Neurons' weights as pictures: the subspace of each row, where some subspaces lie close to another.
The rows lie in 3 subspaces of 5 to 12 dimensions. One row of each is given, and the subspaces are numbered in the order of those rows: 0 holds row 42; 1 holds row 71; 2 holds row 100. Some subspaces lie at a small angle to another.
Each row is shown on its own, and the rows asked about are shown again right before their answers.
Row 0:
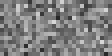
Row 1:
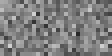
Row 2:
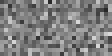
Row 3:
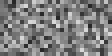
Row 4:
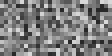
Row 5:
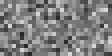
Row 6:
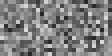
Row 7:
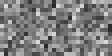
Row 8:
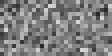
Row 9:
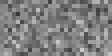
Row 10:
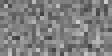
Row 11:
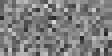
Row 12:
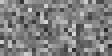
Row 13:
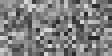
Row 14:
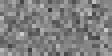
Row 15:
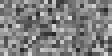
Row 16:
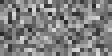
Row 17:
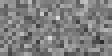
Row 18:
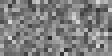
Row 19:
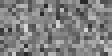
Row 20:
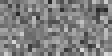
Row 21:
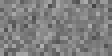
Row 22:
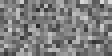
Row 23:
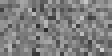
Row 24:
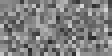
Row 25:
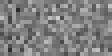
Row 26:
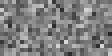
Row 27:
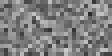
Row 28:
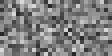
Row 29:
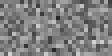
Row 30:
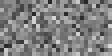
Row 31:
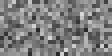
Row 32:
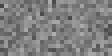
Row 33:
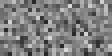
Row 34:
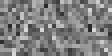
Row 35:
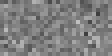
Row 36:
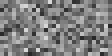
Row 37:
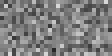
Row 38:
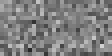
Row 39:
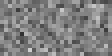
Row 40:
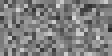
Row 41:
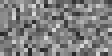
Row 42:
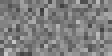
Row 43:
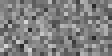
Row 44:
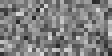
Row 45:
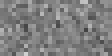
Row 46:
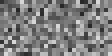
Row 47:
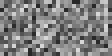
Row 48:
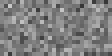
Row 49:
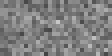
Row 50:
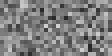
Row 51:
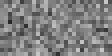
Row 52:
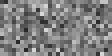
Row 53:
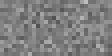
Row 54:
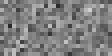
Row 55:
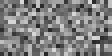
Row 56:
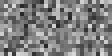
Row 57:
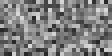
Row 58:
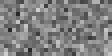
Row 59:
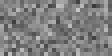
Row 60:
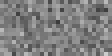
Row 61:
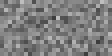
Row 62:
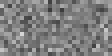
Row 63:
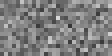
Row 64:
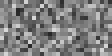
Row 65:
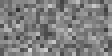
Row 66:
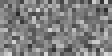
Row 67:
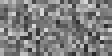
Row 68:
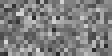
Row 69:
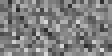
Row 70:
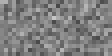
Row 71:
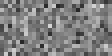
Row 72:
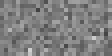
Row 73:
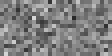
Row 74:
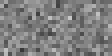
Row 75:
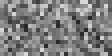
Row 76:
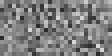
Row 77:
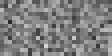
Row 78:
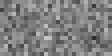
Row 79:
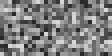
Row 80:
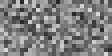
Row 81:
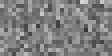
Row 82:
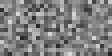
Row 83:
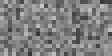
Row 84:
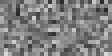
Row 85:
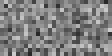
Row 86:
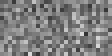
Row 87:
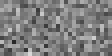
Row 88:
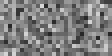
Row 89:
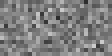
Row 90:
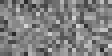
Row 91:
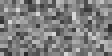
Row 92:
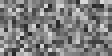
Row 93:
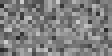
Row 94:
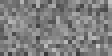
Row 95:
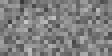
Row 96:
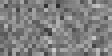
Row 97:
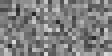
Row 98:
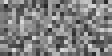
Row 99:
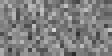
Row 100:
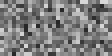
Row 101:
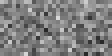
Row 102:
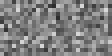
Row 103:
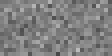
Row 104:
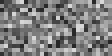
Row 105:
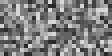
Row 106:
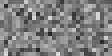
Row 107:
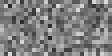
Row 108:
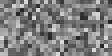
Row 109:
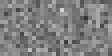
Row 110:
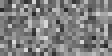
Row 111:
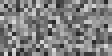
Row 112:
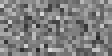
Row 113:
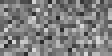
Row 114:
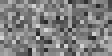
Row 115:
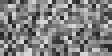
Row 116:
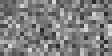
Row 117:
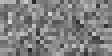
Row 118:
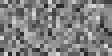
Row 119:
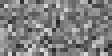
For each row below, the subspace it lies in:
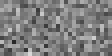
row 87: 0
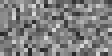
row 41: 0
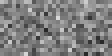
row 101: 0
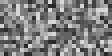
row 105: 2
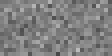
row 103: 0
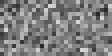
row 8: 1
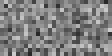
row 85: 2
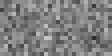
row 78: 0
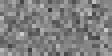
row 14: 1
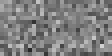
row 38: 0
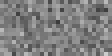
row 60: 2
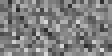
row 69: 0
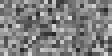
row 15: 1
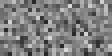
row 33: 0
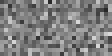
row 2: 1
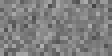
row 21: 0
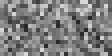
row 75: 2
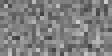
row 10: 2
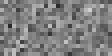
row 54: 1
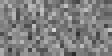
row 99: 0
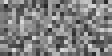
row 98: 0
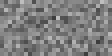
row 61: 0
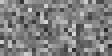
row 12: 0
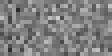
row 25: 0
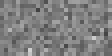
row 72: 0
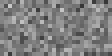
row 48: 1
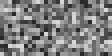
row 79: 0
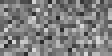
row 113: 0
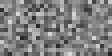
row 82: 1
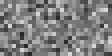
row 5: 1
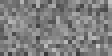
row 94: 2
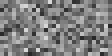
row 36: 0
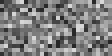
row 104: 0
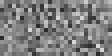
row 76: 0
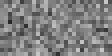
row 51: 0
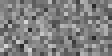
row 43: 0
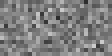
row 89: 0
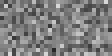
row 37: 2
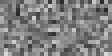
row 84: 2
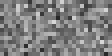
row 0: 2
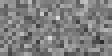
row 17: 0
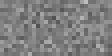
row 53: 0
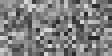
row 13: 0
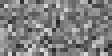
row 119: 0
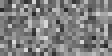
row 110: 0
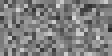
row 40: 2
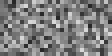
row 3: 1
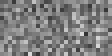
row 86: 0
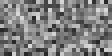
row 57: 2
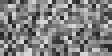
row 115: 0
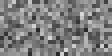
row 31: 1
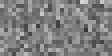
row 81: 2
